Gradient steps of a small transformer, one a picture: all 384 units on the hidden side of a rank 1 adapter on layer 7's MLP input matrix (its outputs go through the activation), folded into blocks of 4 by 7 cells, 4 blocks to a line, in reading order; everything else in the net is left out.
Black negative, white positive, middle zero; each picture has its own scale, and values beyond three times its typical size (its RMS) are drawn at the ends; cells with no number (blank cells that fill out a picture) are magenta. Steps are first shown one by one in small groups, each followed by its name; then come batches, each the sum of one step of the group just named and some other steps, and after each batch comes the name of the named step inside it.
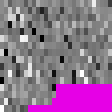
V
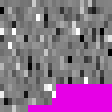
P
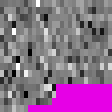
P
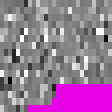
V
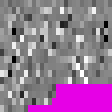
V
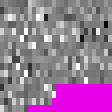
P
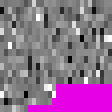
P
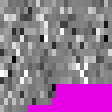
V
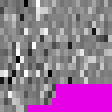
P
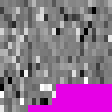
P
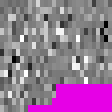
P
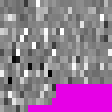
P
